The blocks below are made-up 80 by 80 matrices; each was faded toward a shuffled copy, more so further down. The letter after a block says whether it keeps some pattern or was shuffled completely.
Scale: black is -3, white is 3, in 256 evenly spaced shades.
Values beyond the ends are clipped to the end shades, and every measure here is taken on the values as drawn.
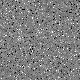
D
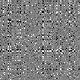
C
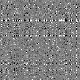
C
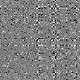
C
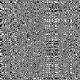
C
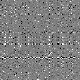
C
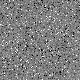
D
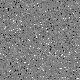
D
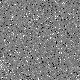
D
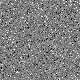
D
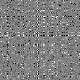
C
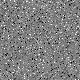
D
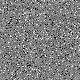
D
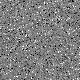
D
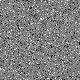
D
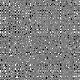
C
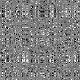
C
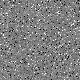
D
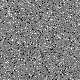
D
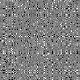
C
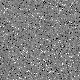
D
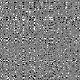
C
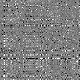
C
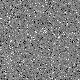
D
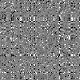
C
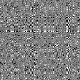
C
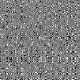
C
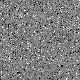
D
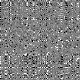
C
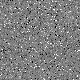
D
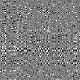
C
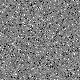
D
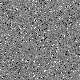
D
